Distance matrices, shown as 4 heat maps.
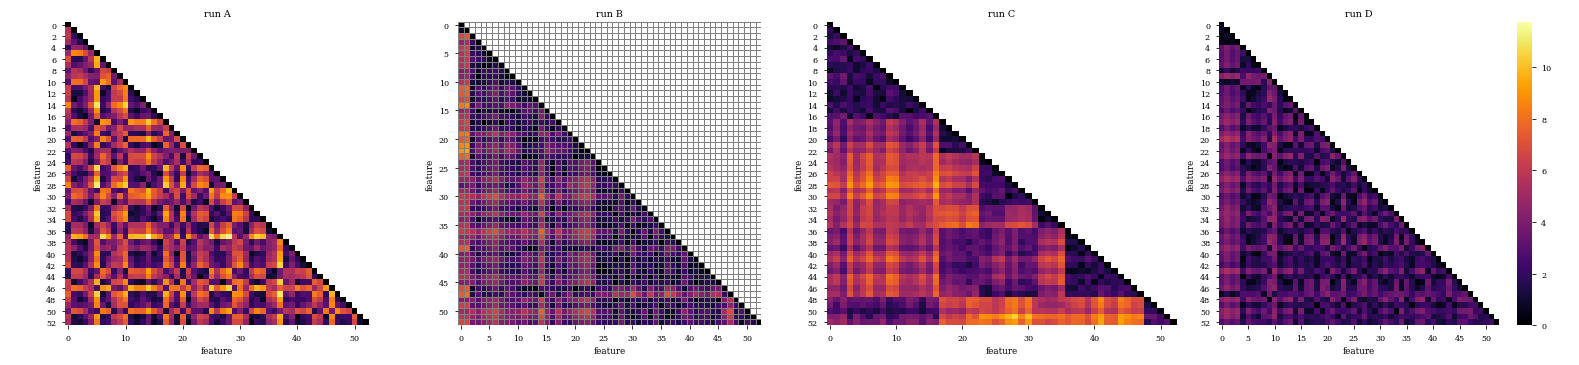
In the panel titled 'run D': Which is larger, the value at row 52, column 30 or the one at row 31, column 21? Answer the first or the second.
the first
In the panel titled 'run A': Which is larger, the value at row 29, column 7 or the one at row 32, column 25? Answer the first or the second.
the first
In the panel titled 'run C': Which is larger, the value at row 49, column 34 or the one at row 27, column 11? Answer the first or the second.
the second
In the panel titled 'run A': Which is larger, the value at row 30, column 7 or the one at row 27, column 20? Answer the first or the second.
the second
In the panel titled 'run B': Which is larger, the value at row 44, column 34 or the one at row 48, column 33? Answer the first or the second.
the first
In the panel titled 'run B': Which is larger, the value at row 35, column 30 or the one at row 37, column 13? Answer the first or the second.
the second
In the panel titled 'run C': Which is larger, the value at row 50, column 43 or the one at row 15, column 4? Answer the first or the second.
the first
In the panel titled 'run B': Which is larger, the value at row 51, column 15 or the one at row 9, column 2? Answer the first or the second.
the first
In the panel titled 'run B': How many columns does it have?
53
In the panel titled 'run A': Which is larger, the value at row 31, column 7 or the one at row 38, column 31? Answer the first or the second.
the first
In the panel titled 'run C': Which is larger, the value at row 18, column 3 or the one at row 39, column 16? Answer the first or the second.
the second
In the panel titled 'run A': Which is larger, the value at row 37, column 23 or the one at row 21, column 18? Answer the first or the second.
the second
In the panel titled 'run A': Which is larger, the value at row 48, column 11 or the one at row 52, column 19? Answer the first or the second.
the first
